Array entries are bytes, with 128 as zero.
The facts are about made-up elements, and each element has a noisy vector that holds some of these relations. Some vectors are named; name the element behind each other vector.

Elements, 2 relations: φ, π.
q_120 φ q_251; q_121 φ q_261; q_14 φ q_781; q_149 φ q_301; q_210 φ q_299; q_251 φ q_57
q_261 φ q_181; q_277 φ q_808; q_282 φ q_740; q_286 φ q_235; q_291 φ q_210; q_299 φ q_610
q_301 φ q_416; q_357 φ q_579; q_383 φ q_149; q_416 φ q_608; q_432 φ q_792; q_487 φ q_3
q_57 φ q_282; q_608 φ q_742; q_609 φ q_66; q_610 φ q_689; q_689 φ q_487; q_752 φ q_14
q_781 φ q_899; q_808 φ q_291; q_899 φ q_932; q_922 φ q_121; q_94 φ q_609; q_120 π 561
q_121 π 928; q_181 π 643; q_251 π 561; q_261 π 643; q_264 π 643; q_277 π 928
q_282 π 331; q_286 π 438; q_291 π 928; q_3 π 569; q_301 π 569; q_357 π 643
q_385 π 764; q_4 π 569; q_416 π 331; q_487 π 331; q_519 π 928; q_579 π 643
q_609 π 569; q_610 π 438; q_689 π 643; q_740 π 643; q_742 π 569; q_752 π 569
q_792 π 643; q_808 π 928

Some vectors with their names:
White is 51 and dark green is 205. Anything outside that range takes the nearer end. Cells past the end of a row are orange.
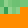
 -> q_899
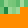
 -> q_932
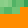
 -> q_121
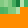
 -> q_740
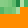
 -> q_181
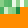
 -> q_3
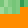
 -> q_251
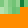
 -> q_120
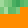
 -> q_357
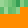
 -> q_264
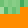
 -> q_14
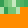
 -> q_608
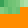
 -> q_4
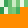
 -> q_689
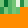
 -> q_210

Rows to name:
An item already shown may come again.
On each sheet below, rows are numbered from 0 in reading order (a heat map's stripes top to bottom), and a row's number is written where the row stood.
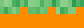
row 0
q_282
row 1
q_519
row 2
q_416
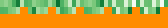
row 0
q_740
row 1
q_932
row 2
q_742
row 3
q_740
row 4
q_487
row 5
q_487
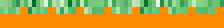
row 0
q_261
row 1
q_299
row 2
q_383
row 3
q_752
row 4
q_385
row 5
q_210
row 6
q_301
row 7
q_519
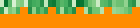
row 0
q_610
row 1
q_808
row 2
q_277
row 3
q_608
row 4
q_286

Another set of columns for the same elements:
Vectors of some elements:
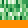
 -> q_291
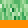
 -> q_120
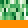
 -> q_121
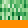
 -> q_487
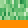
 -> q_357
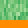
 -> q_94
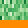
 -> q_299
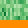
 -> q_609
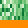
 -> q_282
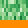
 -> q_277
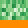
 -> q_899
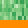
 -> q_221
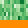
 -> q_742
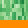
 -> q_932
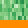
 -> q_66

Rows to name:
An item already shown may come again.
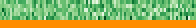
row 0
q_752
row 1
q_608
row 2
q_932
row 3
q_808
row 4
q_3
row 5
q_899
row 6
q_487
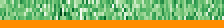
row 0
q_357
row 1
q_286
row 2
q_261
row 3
q_210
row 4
q_251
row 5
q_932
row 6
q_608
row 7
q_385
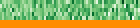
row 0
q_120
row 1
q_608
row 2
q_519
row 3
q_181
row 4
q_689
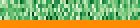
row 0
q_740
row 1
q_416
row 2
q_610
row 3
q_301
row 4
q_149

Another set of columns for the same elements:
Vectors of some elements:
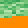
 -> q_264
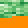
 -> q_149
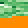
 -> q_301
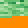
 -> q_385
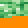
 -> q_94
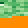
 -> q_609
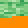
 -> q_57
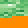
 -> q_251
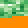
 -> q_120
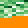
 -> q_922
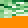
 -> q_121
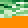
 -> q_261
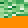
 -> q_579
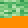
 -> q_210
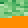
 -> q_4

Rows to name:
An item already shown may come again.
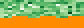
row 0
q_740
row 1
q_301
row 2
q_357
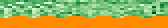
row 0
q_286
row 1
q_286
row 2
q_149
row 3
q_519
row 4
q_282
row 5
q_357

